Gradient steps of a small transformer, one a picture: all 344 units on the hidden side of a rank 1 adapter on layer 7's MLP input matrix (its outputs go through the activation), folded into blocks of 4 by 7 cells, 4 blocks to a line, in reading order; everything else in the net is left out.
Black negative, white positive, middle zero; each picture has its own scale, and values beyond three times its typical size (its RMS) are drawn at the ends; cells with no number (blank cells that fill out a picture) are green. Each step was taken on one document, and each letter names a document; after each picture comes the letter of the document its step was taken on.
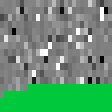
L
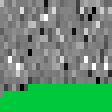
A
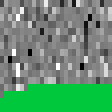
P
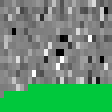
L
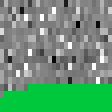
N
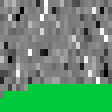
P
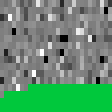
L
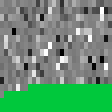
L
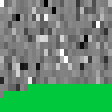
A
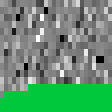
N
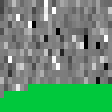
A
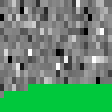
P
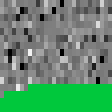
N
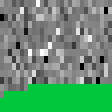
L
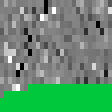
P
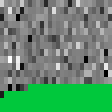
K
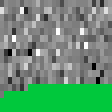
N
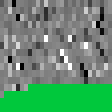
A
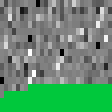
L
